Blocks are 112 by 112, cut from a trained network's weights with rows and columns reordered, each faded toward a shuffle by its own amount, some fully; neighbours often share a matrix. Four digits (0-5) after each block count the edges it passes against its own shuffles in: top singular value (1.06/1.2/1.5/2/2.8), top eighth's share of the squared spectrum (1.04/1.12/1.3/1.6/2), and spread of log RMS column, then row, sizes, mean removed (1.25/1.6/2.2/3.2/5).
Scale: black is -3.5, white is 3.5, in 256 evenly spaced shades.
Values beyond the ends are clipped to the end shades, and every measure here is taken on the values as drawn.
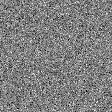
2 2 0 0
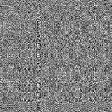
4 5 3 3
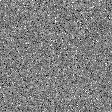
0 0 0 0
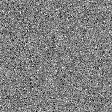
1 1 0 0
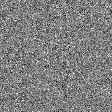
2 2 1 0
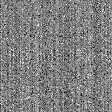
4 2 1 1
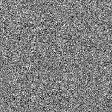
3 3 1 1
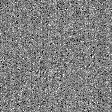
2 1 0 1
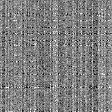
5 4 2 4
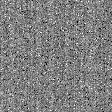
2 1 0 1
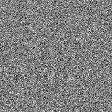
3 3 1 0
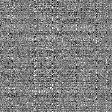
4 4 3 0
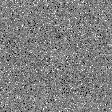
1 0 0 0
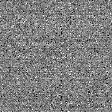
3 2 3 0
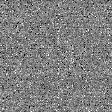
2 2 2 0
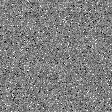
0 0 0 0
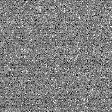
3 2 2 0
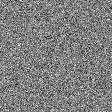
0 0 0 0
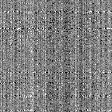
5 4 2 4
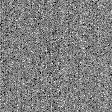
2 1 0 0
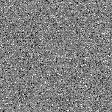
1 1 1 0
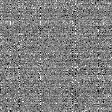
3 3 3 0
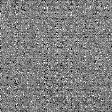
3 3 3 0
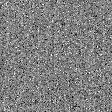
1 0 0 0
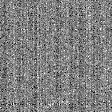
4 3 1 2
